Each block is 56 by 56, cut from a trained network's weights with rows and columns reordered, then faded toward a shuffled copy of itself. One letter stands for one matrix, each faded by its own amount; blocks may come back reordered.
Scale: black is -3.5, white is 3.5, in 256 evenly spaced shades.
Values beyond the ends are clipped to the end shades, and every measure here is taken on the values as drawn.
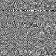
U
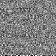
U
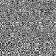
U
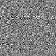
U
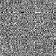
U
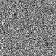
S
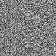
S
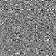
U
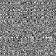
U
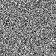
S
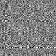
U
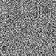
S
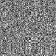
S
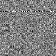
U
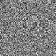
S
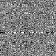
U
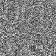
S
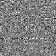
U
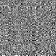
U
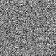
S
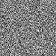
S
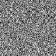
S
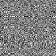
U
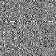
U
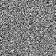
S
